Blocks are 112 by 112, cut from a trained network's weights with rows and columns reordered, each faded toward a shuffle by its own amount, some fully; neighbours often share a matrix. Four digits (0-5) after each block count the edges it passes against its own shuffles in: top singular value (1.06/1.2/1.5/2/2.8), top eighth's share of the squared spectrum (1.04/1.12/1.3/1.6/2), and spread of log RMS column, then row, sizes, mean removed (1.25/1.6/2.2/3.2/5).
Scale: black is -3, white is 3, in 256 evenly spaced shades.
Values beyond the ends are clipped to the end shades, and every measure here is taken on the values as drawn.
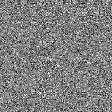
4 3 0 2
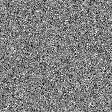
0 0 0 0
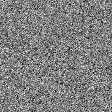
2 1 0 0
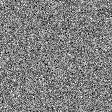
0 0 0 0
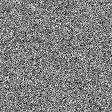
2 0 0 0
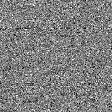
3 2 0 1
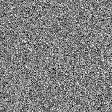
3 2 0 0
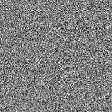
4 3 1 2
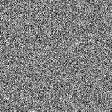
4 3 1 1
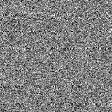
4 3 1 2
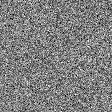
0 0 0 0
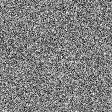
0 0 0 0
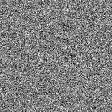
3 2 0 0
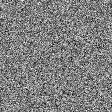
0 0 0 0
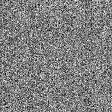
2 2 0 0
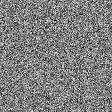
1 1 0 0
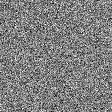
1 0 0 0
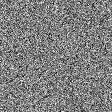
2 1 0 0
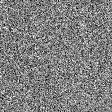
2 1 0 0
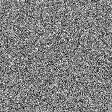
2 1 0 0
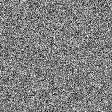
2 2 0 0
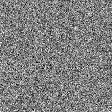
2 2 0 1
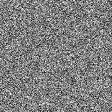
2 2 0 1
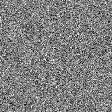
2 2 1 0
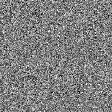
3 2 1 1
